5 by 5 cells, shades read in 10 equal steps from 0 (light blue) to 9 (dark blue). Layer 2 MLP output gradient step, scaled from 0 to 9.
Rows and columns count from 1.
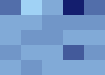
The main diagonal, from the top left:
5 2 3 6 2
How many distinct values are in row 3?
2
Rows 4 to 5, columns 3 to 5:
2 6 3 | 2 2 2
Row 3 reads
2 3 3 2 2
